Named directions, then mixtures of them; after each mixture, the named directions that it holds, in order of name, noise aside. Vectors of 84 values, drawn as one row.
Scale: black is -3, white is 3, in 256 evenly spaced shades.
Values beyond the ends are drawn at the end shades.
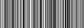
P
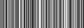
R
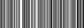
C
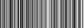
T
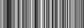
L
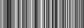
L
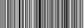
R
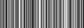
R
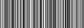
P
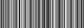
P, T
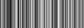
L, T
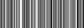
C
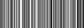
C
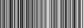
T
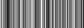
L, T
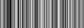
L, T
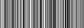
P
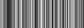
L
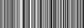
C, P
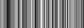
L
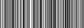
P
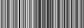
R, T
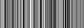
P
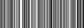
C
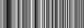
L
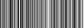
T
